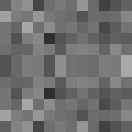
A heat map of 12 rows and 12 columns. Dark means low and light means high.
No overall slope runs across the table. There is no seam. It is mirror symmetric from top to bottom. The middle left is the smoothest part.
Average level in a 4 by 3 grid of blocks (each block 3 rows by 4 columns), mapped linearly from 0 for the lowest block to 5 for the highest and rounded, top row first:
530
213
213
530
